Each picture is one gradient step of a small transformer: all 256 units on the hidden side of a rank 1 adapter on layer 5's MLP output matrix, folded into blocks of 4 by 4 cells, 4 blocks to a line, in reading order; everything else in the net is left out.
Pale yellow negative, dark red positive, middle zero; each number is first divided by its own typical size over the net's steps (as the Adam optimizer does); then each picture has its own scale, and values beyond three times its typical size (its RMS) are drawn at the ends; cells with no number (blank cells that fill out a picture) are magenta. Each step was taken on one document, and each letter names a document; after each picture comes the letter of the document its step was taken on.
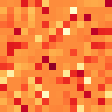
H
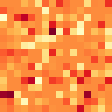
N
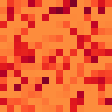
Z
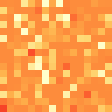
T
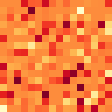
N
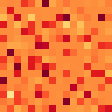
T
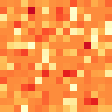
H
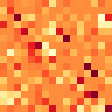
T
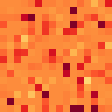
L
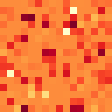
L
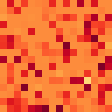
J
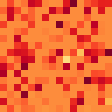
Z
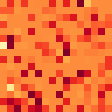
J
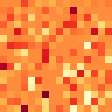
H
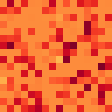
J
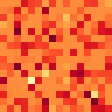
N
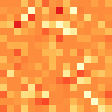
H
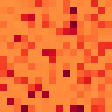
L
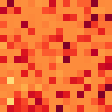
J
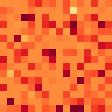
L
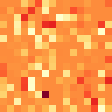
N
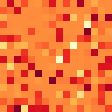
J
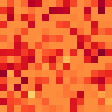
Z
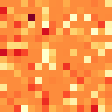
N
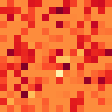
Z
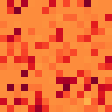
J
